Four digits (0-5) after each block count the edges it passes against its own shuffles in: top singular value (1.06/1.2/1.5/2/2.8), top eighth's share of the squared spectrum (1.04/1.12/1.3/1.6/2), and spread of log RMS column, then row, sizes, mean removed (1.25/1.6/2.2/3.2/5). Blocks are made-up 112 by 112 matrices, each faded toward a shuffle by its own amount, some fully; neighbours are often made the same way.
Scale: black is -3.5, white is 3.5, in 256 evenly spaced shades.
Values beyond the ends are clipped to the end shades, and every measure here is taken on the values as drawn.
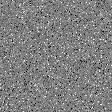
0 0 0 0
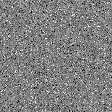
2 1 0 0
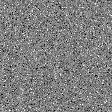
2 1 0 0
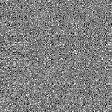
4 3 2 2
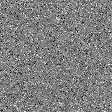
3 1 0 0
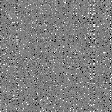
4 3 2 1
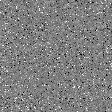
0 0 1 0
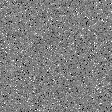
0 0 0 0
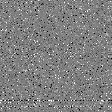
4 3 1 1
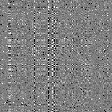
5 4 3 3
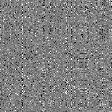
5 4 3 2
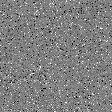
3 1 0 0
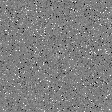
0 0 0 0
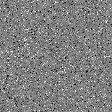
3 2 0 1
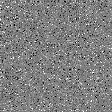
4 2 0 1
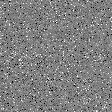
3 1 0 0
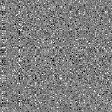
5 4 3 2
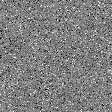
1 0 0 0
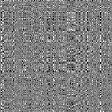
5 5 4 3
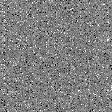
3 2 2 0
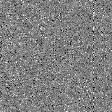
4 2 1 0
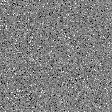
3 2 1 0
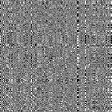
5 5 4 3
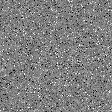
0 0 0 0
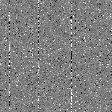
3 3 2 0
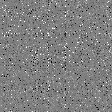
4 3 1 1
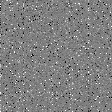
3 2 1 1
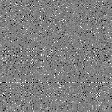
4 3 2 2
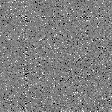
4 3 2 1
